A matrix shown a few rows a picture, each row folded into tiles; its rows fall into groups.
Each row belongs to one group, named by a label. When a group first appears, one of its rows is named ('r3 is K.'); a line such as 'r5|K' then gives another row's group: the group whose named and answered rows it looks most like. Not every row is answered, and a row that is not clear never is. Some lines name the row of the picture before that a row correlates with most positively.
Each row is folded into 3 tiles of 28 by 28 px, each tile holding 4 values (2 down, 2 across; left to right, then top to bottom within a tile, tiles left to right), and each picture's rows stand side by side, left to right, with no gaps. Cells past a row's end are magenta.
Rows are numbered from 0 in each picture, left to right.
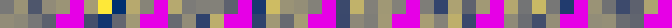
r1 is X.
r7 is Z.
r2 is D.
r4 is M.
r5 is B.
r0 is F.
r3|M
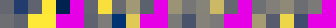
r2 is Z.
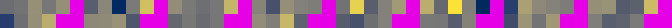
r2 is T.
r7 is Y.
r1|F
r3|B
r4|X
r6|M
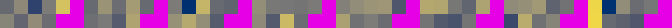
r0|F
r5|Y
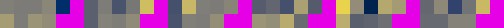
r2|M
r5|F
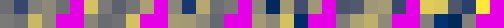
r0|B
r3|B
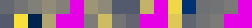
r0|D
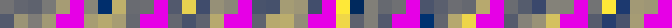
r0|T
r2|X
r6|T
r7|X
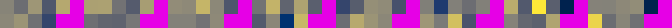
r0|B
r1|Y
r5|B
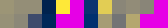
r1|M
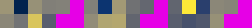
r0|B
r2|X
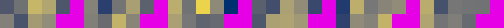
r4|M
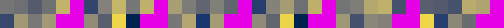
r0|T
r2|D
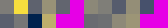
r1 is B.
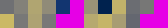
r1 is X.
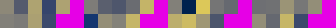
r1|T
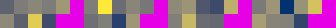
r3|F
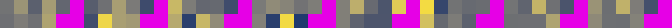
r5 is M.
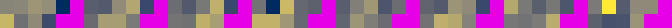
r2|B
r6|D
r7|X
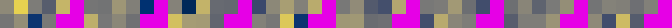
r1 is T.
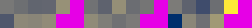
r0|T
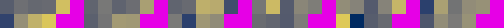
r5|M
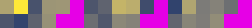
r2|M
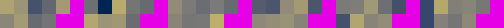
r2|D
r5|M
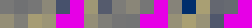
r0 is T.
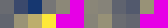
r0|T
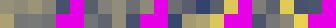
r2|T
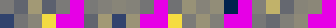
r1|D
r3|X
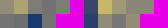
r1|M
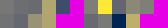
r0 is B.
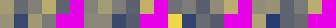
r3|Y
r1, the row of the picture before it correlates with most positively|1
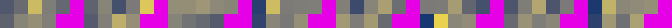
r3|M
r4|B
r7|M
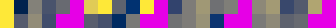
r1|Y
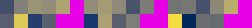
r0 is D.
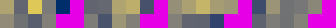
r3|M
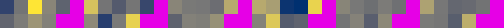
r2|T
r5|D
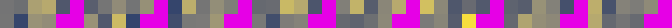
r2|M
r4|X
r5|D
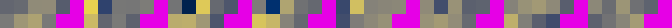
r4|M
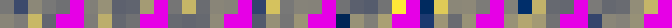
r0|B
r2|X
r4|T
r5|M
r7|T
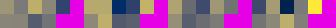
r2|Z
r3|F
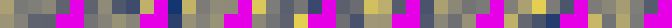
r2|M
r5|M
